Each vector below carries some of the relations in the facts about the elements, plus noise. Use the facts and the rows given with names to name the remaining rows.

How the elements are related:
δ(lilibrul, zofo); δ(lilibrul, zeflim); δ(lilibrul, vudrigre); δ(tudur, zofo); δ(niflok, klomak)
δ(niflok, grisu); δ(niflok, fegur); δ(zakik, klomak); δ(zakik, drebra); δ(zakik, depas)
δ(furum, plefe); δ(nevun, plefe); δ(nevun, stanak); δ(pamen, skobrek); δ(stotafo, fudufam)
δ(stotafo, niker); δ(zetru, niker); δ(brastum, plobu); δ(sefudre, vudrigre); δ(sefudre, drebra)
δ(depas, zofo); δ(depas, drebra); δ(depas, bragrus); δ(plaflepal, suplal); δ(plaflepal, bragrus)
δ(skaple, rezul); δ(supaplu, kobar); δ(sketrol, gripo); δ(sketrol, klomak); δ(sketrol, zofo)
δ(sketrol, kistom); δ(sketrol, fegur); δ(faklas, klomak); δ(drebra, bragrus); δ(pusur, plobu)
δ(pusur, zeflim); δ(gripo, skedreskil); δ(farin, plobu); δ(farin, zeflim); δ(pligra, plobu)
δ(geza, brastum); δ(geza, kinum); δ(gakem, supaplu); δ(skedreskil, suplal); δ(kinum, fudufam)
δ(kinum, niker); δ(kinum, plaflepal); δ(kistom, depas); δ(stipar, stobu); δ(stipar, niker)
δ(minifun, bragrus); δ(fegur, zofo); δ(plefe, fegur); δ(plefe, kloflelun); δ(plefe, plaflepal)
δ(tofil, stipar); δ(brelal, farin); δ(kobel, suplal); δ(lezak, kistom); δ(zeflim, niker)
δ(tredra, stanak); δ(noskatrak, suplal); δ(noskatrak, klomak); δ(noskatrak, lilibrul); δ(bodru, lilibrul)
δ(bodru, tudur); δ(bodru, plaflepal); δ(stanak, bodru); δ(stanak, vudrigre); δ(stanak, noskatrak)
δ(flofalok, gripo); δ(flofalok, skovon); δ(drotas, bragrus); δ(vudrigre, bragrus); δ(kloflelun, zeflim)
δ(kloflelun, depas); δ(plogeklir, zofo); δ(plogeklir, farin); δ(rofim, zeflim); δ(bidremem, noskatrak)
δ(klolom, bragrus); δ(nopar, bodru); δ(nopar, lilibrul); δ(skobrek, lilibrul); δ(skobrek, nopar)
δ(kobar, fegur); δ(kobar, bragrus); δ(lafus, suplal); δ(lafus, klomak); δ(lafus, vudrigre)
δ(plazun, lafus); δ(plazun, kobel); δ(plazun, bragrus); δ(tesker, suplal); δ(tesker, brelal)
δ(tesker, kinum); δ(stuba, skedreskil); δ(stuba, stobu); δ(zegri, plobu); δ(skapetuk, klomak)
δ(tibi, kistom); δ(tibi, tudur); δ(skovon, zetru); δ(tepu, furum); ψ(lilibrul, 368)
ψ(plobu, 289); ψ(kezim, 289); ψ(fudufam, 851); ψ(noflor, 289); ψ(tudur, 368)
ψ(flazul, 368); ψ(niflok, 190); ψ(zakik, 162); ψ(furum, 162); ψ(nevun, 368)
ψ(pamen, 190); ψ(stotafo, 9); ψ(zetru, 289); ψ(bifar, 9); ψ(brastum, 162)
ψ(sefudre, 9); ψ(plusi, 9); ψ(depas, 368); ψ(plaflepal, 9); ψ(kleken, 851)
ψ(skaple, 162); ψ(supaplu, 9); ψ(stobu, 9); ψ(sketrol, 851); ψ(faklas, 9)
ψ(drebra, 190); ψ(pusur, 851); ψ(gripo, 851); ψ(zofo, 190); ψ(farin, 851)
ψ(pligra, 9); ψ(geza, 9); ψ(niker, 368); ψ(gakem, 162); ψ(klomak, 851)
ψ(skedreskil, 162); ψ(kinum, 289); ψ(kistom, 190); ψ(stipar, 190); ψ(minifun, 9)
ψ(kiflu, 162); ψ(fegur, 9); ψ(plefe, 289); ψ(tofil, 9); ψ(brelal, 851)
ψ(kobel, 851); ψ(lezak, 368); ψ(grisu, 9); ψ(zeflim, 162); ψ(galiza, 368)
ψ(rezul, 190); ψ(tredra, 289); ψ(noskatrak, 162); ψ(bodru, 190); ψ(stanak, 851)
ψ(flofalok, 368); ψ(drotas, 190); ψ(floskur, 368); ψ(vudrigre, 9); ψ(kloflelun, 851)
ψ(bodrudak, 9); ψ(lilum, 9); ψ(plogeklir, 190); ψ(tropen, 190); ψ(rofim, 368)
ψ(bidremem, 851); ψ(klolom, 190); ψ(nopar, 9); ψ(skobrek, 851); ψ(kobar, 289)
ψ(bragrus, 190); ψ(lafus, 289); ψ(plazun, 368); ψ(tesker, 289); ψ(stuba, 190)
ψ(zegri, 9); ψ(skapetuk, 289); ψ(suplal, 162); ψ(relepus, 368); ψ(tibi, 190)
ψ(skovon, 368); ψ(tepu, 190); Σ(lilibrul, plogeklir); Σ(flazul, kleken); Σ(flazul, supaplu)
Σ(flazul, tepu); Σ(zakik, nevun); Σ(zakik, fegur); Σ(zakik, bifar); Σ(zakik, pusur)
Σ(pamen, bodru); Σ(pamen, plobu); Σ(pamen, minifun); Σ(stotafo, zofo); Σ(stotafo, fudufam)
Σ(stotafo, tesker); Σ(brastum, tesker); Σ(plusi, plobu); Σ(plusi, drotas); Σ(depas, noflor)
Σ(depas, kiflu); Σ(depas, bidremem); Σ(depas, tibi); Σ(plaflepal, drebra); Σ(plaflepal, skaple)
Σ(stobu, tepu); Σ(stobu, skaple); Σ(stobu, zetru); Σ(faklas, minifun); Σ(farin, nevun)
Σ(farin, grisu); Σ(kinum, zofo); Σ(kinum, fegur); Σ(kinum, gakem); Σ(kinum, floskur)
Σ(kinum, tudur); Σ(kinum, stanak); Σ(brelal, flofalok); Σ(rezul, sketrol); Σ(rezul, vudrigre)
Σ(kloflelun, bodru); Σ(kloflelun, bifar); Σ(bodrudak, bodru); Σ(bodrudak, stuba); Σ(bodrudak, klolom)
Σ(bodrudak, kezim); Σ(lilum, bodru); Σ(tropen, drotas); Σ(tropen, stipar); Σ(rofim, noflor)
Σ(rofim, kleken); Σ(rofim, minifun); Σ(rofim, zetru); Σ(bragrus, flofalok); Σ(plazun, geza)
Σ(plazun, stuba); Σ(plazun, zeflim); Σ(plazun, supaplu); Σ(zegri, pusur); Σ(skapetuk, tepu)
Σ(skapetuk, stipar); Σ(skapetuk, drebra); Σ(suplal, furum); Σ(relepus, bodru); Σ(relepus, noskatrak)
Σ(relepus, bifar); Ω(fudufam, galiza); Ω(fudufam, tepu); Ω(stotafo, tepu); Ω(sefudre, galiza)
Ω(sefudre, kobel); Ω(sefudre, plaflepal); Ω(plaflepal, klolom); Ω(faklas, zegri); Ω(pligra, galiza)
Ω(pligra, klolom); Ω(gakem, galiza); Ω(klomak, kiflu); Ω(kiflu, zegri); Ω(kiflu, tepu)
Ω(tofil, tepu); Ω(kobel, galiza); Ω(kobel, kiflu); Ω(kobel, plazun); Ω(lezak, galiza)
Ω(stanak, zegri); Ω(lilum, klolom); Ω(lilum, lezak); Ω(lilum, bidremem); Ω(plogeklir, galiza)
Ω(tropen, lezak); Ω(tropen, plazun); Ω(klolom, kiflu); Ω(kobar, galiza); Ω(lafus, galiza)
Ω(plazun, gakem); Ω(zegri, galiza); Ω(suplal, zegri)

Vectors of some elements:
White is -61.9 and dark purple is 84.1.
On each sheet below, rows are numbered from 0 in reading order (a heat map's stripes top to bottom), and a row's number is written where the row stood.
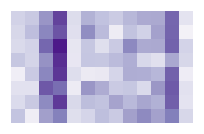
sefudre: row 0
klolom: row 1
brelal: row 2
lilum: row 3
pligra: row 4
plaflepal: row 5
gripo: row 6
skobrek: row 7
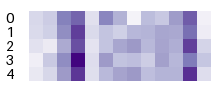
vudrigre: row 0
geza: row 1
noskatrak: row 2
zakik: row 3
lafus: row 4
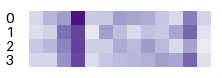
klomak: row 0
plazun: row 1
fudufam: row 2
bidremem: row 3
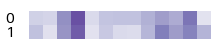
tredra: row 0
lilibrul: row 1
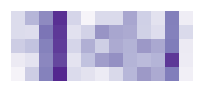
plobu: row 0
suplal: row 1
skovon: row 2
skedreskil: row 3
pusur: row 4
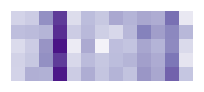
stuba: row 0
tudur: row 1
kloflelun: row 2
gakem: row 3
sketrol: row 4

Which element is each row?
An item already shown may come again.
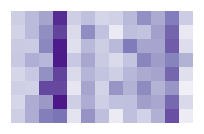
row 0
plogeklir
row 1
kobar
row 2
flofalok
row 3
fegur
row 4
sefudre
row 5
kinum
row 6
kistom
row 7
drotas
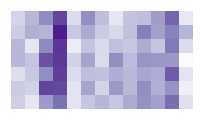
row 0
kobar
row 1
fegur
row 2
pamen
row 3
zetru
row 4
gripo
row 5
kinum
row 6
stanak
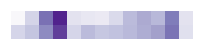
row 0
zegri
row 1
supaplu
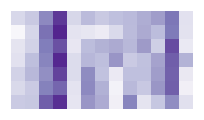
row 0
supaplu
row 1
zegri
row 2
tesker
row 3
skapetuk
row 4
kobar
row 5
vudrigre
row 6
bragrus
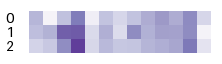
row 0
bodru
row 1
stipar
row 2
supaplu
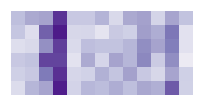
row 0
zofo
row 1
rofim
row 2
nevun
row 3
stotafo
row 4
rezul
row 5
niflok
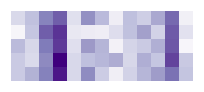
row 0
klolom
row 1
brastum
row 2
minifun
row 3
faklas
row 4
depas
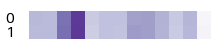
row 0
niker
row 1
niker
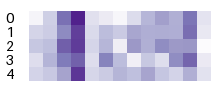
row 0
farin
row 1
stuba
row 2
zeflim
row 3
drebra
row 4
bifar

